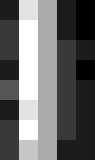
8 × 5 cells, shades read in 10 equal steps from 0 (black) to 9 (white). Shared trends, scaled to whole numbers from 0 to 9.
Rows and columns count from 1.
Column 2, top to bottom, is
8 9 9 9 9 8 9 7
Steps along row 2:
up down down down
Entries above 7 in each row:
1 1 1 1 1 1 1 0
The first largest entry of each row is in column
2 2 2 2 2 2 2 2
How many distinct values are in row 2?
5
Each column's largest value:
3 9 6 2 1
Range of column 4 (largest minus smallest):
1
